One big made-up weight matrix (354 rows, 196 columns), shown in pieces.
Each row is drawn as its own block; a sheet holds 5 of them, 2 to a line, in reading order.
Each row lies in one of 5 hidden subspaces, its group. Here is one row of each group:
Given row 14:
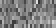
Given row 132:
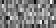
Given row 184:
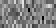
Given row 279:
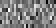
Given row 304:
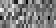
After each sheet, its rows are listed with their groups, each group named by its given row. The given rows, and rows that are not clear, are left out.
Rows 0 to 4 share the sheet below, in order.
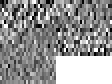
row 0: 304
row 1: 304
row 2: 304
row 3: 132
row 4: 279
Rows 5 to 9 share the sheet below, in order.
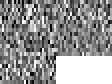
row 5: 184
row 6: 132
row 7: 132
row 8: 279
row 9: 279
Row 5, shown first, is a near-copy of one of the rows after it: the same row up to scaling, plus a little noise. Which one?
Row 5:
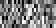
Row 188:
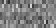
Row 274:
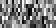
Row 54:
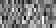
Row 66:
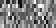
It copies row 54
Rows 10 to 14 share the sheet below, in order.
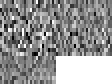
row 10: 14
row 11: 279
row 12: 184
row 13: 279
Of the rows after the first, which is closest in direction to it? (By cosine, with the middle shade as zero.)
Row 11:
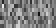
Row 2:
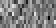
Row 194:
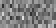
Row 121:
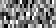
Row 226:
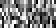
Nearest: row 226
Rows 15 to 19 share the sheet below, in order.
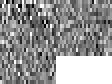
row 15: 184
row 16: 14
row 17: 304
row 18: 184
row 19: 279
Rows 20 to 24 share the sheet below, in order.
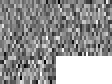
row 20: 279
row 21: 132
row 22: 132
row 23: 184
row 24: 184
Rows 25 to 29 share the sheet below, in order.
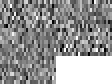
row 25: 132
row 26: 14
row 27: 304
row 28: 132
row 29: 14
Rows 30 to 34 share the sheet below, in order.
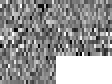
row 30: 184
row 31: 132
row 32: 304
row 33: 14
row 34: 279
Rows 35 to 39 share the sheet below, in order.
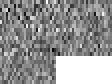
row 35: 279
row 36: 279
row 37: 14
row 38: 184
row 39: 132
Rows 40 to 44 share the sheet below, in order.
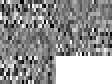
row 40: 184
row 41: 14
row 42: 279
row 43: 14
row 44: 304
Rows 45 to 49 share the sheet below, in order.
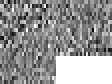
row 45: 184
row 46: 132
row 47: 304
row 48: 14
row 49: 14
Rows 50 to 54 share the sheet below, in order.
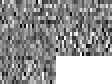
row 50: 14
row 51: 14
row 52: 279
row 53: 279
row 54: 184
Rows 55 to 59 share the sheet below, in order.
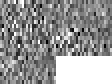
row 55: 184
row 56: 279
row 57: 279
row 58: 304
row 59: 304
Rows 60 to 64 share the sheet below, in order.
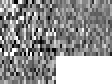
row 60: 304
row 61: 14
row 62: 14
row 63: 304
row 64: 132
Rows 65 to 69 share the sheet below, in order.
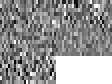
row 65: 14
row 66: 184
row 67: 14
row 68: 279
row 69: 279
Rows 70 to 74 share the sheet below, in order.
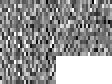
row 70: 279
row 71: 14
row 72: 279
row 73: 132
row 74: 279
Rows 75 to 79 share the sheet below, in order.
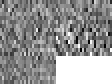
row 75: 279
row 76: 14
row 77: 14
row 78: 304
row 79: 14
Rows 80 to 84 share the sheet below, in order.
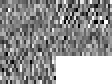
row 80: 279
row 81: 132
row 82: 304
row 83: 279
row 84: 304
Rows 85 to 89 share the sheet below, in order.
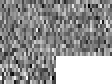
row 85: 184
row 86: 184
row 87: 14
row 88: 132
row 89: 14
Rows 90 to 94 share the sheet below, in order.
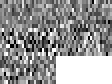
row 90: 184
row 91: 14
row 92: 132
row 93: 184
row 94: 304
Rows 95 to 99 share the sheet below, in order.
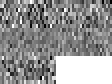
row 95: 184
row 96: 279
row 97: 132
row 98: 184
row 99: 132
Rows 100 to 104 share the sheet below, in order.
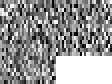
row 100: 304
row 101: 279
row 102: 279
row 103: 279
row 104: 132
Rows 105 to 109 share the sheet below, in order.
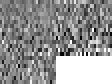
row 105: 14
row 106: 184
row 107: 132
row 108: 14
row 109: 184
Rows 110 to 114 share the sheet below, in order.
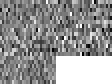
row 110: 279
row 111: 14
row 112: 14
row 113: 279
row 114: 184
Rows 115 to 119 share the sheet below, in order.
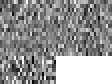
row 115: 304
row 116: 184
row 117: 184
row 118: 184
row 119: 184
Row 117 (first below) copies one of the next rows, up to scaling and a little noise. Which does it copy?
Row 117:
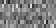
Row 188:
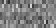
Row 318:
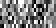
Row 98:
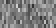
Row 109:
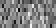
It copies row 188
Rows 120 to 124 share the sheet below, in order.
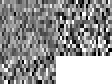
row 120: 14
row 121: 304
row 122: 184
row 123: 132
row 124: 304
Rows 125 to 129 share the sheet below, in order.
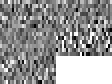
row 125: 184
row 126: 132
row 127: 184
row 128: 279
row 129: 304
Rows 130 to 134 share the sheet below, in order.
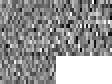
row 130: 132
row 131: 14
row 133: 304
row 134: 279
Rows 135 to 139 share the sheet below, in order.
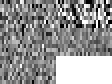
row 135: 184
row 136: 132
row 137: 184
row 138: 14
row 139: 132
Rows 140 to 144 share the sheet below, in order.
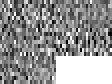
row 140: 132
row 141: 304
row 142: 14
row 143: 304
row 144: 14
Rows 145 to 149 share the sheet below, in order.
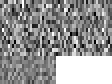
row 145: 184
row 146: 279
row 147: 132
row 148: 279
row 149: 132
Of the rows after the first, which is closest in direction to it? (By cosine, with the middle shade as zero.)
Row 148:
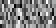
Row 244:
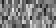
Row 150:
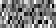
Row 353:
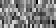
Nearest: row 353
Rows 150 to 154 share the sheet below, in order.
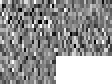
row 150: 132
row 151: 279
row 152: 304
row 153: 279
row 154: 304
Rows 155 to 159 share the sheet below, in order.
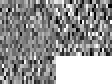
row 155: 279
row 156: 304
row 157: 184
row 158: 184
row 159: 304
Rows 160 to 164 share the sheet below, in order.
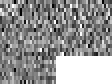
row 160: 304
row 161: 279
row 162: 132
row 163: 304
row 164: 14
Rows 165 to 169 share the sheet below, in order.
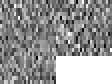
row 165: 279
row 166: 304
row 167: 14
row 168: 304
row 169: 14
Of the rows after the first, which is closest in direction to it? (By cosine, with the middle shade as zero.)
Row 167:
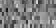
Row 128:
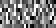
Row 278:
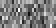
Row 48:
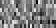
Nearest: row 128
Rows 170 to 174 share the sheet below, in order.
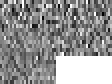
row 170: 184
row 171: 279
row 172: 132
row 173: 304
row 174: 14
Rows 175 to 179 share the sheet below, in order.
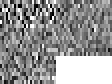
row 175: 279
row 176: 304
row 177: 184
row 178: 14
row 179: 14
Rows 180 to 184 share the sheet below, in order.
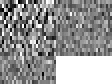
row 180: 304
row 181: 14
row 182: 132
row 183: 132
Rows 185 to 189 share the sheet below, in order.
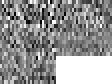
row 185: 132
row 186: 184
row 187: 132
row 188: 184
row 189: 14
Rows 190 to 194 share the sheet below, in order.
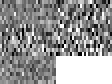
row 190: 14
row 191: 304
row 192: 184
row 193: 184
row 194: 132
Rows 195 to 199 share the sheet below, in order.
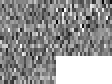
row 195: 132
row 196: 279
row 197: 184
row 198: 304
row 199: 14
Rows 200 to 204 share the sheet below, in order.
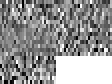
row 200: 184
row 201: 304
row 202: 14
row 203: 132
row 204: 14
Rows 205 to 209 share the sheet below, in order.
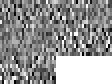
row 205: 279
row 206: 304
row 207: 184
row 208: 279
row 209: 14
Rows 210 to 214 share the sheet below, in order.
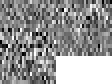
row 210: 132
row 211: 279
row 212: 184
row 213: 184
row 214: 184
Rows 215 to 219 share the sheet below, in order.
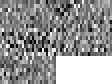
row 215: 279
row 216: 304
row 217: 132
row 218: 132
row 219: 304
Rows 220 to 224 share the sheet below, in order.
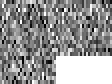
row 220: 184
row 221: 279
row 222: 132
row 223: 14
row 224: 184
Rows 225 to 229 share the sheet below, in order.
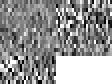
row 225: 279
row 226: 14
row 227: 304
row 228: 279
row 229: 304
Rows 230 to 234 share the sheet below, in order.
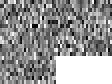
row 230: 184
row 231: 14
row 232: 304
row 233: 14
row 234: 132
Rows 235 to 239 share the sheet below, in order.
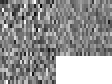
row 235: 304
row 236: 14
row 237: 14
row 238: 14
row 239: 304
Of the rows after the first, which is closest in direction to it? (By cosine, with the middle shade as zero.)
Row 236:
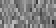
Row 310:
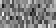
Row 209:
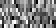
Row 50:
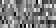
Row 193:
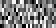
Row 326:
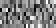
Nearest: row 209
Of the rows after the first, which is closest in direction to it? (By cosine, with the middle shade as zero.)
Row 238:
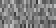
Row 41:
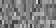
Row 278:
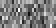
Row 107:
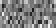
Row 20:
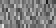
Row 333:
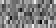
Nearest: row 278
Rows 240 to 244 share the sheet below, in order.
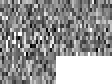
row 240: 184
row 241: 14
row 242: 279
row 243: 132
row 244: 184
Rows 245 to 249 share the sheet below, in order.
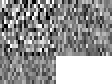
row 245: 304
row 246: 184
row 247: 132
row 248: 184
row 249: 132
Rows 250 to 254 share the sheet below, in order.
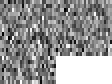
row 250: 184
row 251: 279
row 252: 279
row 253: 14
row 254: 132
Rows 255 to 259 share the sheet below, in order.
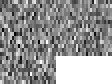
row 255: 304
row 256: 14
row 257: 279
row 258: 184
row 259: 184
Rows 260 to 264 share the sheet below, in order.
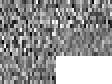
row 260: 14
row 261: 14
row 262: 304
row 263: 304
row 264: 14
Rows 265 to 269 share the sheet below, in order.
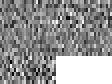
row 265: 14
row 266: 14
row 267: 14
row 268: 184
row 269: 132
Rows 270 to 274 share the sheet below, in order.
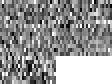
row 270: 132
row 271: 14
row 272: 304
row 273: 14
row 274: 184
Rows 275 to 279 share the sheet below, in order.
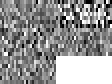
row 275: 14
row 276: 132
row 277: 304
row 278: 184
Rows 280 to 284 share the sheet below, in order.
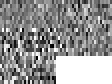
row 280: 184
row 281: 184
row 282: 132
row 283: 304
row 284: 14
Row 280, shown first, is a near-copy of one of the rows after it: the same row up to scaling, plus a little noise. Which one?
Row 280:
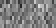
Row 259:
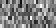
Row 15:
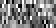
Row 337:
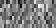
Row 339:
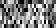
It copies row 337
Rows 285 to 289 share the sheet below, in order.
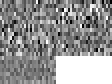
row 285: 14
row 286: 279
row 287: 279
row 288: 132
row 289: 132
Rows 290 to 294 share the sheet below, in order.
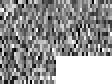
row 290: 304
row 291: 14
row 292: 14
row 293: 184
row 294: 14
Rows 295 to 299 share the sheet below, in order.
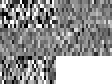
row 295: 304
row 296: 14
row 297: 304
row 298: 304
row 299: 184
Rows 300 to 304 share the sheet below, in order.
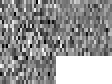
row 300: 14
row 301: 184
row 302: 184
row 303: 304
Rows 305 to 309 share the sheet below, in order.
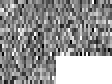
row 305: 304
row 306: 14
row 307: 184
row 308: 14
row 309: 14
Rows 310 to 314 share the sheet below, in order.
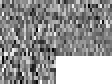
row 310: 132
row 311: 184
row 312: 14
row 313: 184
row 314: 132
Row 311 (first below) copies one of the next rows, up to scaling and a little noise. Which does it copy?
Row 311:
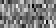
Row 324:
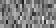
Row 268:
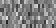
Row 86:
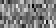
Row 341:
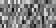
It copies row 86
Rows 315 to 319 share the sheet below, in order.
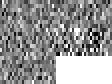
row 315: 132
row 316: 304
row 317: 279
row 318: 184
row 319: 132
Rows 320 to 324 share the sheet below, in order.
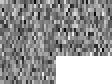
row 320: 304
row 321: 279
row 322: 184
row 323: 184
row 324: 184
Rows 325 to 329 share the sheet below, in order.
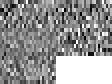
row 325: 304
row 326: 279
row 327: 132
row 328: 184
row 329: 132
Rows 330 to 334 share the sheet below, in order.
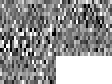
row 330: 184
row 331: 184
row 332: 304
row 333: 132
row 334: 184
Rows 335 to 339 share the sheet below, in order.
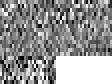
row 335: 304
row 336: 304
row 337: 184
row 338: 14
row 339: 184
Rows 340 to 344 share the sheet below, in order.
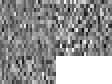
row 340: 14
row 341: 184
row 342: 279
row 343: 304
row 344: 184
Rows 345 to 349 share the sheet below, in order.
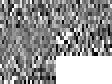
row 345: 279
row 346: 184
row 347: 132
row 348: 304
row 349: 14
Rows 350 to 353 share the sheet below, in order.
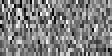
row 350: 279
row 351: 304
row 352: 279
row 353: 14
